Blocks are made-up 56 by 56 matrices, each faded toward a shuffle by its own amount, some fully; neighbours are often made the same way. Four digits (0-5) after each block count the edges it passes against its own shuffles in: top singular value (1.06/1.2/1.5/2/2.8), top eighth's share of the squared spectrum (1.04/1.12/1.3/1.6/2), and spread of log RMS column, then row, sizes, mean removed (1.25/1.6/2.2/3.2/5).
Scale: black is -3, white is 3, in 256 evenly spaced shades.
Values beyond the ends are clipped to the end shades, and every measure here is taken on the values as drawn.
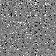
3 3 1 1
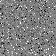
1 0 0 0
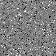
1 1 0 0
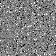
0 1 1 0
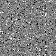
1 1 1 0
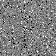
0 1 1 0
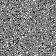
0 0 0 0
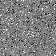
0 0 0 0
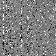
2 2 2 0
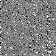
1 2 1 0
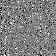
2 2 2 0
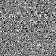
3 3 0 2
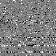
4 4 1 3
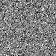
0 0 0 0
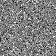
0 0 0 0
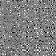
4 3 1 2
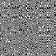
4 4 2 2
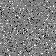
1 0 0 0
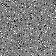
1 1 0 0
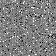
3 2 0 0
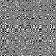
5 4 3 3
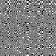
4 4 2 3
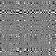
5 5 2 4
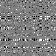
4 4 2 3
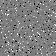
0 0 0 0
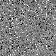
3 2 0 0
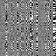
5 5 4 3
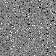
2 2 1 0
